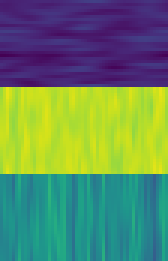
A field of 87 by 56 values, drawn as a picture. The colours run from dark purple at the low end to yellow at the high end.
The table splits into 3 rows of 1 panel. Panel 1,1: very low, streaked across, faint in contrast. Panel 2,1: very high, streaked downward, faint in contrast. Panel 3,1: middling, streaked downward.
